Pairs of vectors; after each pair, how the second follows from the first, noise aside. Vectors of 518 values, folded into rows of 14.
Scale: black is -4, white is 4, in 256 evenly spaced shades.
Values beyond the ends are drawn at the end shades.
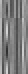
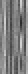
reversed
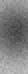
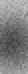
reversed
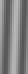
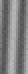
reversed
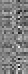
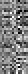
scaled up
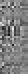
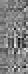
reversed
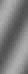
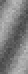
reversed
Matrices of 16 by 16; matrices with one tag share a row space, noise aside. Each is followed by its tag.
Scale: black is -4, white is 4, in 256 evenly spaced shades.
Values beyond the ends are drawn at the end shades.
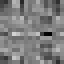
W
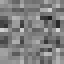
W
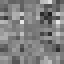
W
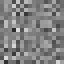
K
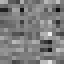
W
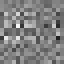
K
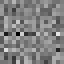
K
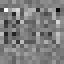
K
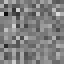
K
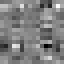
W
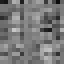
W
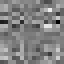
W
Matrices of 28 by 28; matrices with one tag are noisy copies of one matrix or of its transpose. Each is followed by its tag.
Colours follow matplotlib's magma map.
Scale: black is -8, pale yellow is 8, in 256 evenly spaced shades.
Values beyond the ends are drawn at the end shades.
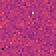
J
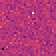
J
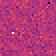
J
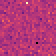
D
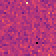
D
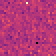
D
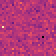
D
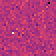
J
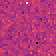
D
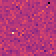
J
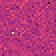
J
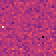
D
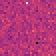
D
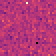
D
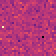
D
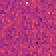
D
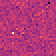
J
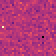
D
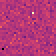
J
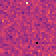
D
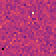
J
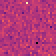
D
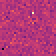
J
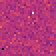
J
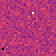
J
